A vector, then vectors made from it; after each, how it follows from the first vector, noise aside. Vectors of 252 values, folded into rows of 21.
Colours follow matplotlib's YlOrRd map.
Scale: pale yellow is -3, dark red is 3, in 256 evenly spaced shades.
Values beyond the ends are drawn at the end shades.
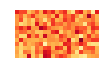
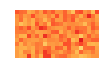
shrunk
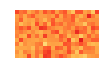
shrunk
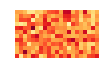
reversed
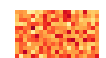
reversed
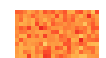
shrunk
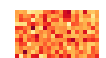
reversed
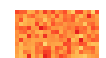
shrunk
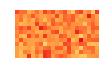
shrunk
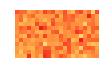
shrunk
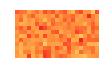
shrunk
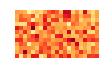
reversed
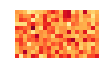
reversed
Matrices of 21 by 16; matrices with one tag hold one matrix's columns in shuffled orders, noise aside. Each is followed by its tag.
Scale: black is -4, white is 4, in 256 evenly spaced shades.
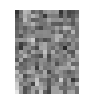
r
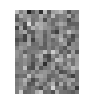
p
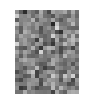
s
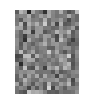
p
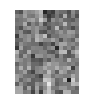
r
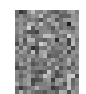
s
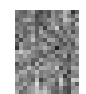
r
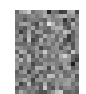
p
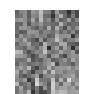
r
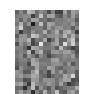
s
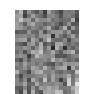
r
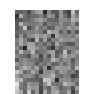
r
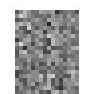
s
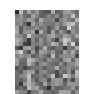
s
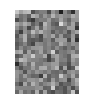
p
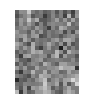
r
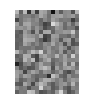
p
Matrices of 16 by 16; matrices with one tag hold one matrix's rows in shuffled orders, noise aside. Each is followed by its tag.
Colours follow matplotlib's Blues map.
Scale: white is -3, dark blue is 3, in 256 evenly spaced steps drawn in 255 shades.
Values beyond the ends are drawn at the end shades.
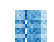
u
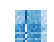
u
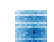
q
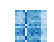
u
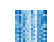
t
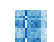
u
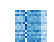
u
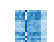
u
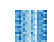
t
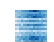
q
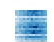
q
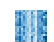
t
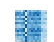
u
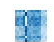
u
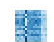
u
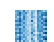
t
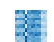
u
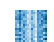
t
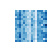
t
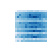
q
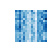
t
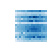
q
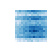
q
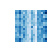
t
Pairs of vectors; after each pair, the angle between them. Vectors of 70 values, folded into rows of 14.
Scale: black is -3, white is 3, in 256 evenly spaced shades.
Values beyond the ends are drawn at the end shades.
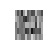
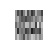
nearly parallel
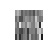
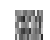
partly aligned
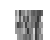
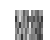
orthogonal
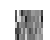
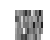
orthogonal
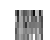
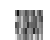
partly aligned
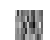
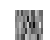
nearly parallel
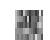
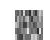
partly aligned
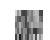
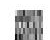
partly aligned
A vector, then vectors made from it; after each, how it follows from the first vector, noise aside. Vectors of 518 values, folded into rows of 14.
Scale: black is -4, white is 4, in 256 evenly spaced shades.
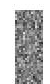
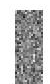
reversed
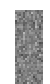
shrunk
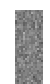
shrunk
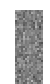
shrunk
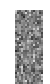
reversed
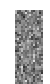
reversed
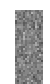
shrunk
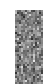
reversed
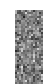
reversed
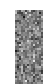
reversed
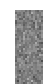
shrunk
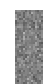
shrunk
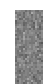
shrunk
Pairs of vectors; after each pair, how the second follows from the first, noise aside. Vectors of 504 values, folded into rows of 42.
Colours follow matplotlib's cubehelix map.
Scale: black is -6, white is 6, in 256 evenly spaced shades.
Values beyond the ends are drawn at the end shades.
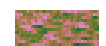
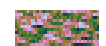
scaled up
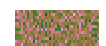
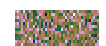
scaled up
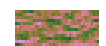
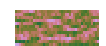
negated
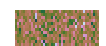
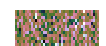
scaled up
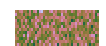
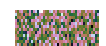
scaled up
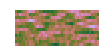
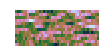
scaled up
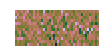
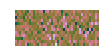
negated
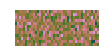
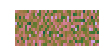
negated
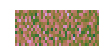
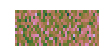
negated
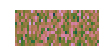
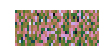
scaled up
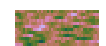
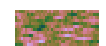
negated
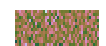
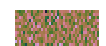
negated
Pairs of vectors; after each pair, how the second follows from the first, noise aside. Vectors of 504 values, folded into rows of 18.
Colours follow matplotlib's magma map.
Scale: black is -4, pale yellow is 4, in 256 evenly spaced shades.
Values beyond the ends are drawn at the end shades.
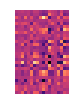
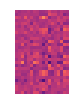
shrunk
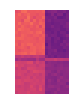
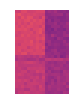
shrunk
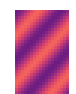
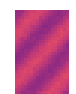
shrunk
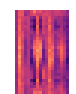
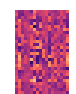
sign-scrambled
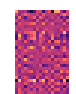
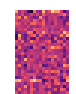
sign-scrambled
